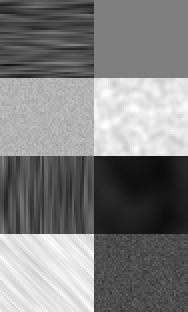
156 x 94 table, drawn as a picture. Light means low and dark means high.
The table splits into 4 rows of 2 panels. Panel 1,1: high, streaked across. Panel 1,2: middling, flat. Panel 2,1: low, fine-grained, faint in contrast. Panel 2,2: very low, blotchy, faint in contrast. Panel 3,1: high, streaked downward. Panel 3,2: very high, smooth, faint in contrast. Panel 4,1: very low, slanting down to the right, faint in contrast. Panel 4,2: high, fine-grained, faint in contrast.
